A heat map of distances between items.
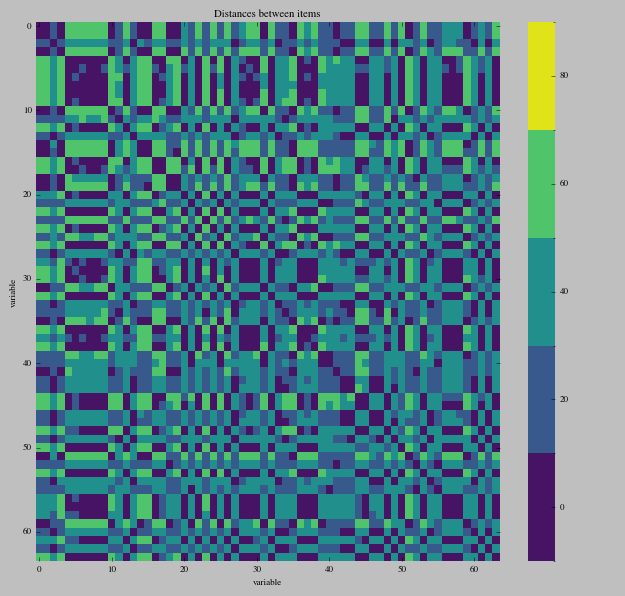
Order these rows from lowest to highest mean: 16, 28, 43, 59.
28, 43, 16, 59
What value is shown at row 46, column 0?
20
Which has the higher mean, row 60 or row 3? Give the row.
3
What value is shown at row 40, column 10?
20
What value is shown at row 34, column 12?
40
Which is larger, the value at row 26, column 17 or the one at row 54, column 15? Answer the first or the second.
the second
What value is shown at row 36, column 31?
40
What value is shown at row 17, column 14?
60
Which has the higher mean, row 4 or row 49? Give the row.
49
